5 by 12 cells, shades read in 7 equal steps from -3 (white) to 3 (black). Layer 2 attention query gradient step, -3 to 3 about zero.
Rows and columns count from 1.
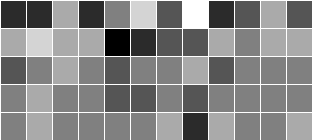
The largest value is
3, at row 2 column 5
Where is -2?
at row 1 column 6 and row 2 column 2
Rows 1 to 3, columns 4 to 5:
2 0 / -1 3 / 0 1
